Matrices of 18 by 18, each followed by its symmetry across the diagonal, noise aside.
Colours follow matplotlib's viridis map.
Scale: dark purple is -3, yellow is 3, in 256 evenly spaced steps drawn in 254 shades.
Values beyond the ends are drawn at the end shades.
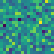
neither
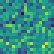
symmetric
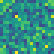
symmetric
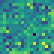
symmetric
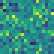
neither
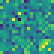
symmetric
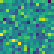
neither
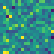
neither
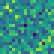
symmetric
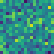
neither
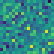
symmetric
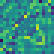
symmetric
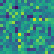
symmetric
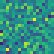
neither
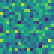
neither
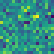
neither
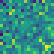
symmetric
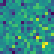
symmetric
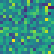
neither
